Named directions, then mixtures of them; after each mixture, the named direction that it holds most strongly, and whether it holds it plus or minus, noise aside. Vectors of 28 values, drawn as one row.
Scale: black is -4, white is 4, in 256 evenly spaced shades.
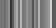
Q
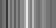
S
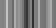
S, minus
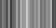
Q, plus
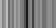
S, minus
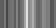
S, plus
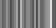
Q, plus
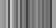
Q, minus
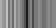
S, minus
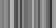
Q, minus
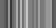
Q, plus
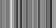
Q, minus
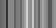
S, plus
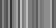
Q, plus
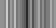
S, minus
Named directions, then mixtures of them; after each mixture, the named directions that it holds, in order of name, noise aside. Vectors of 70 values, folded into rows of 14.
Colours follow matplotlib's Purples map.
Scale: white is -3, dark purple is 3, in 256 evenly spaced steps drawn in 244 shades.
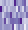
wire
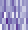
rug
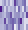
wire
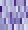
wire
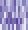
rug, wire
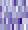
wire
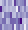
wire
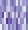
rug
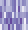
rug, wire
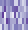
rug, wire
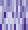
rug, wire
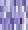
rug, wire
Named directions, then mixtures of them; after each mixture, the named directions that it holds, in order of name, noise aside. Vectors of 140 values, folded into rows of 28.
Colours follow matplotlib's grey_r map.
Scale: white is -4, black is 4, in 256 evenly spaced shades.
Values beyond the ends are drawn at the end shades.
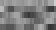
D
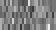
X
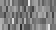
X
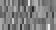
X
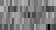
D, X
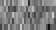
D, X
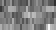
D, X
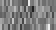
X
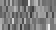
X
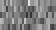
D, X
